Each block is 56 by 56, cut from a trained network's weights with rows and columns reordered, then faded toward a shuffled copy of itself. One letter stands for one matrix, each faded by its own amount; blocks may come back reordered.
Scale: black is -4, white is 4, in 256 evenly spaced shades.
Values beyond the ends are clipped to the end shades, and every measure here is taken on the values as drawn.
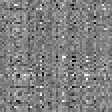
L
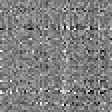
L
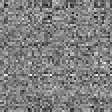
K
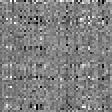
L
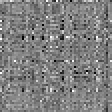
L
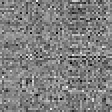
K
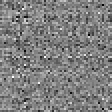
K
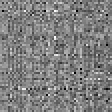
L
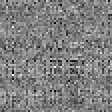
K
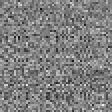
K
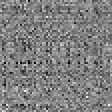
K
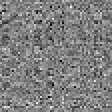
K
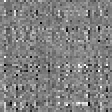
L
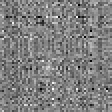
L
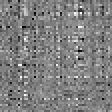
L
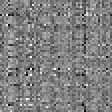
L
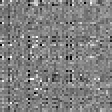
L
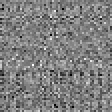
K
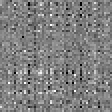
L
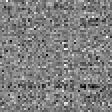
K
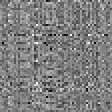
L
